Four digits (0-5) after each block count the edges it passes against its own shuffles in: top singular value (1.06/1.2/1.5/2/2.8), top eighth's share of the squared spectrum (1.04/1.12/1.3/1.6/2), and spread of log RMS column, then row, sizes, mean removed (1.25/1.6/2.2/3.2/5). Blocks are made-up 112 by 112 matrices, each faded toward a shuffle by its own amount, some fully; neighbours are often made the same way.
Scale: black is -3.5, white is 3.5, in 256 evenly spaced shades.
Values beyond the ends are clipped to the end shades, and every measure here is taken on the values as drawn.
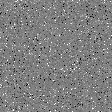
1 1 0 0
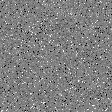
2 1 0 0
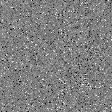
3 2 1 0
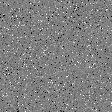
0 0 0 0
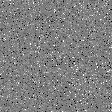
2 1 1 0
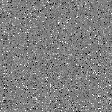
4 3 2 1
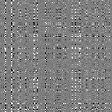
5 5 4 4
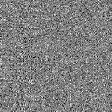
4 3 2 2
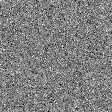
2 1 0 0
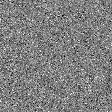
2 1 0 0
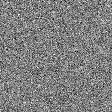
0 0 0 0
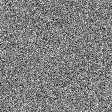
0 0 0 0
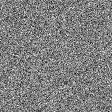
0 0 0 0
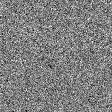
2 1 0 0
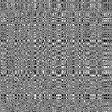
5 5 4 4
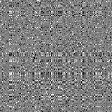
5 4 3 3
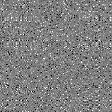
4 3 2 2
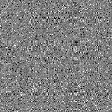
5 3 2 2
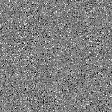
3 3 1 1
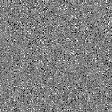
4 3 2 2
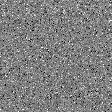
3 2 0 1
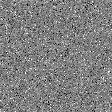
1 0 0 0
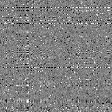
5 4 2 3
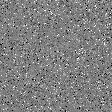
2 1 0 0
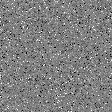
1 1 0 0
